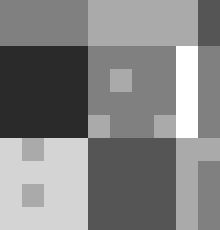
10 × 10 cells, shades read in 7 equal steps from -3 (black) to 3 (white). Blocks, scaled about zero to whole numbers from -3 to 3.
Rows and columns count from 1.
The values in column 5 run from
-1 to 1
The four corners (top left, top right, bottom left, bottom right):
0 -1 2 0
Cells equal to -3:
0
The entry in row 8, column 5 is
-1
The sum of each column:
0 -2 0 0 -1 -1 -2 -1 18 -1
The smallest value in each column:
-2 -2 -2 -2 -1 -1 -1 -1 1 -1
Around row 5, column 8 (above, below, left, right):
0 1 0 3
